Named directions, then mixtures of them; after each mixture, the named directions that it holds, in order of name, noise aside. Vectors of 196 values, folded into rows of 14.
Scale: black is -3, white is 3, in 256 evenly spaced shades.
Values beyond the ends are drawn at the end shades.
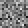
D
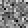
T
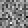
D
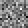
D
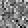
T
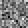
D, T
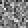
T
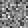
D, T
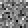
D, T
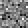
D, T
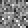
T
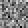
D, T
